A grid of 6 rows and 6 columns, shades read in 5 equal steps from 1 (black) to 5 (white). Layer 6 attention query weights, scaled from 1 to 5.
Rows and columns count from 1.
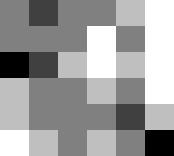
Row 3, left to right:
1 2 4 5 4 5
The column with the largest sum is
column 6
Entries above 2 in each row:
5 6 4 6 5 5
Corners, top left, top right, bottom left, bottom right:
3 5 5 1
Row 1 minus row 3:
2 0 -1 -2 0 0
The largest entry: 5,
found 7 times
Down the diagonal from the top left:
3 3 4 4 2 1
